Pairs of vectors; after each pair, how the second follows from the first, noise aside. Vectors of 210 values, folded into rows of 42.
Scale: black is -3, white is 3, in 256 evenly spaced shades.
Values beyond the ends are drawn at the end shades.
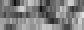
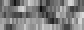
copied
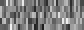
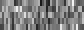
reversed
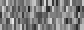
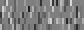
partly zeroed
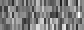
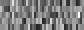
sign-scrambled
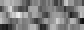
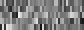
sign-scrambled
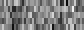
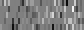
partly zeroed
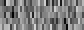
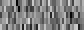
reversed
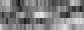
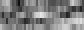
copied
